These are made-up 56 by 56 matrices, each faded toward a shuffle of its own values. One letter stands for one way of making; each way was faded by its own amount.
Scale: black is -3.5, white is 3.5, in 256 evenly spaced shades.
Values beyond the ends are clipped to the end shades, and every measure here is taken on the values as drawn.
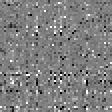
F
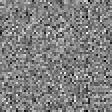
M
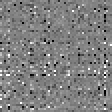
F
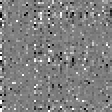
F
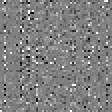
F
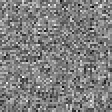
M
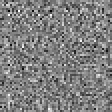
M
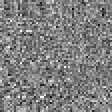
M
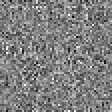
M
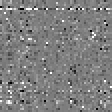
F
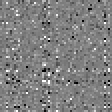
F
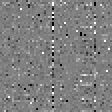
F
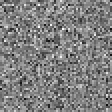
M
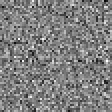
M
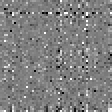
F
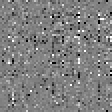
F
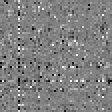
F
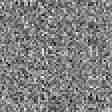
M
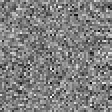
M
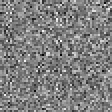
M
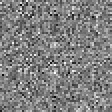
M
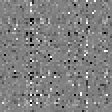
F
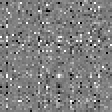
F
